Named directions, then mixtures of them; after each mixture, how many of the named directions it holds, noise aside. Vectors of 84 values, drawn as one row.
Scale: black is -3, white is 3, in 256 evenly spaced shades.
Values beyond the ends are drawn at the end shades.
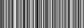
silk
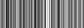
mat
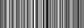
two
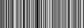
two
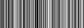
two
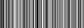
one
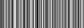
one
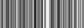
one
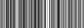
one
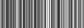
one
